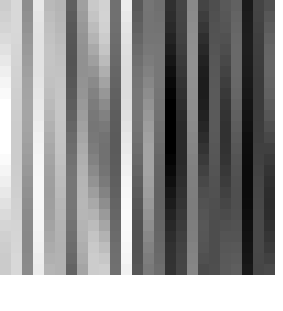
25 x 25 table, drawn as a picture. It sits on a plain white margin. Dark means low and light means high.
Calmest part: bottom right. Grain: streaks running down. Slope: up to the left.
